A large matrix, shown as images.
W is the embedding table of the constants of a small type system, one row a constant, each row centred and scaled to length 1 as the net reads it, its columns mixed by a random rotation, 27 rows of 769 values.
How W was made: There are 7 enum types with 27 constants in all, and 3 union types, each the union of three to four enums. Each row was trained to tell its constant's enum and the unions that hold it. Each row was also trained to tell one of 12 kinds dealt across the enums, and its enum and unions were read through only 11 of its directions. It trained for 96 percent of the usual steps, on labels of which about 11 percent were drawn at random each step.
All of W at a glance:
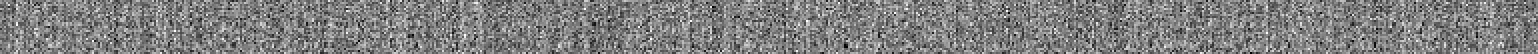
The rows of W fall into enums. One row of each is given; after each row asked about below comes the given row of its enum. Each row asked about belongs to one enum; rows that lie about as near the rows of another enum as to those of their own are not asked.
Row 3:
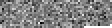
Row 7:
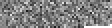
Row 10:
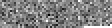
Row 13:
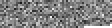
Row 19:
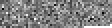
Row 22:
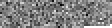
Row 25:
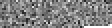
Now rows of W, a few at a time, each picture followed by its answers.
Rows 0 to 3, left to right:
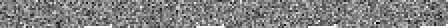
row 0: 25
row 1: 7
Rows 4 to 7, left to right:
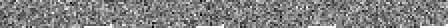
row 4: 25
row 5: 3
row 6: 10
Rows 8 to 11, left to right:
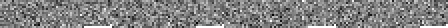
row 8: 22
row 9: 13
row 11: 25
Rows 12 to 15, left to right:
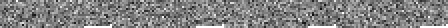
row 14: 3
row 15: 19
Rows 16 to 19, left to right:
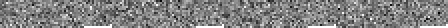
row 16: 3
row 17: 13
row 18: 13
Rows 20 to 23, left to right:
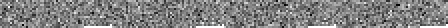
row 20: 25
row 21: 10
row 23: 22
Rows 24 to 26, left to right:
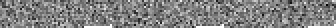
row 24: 3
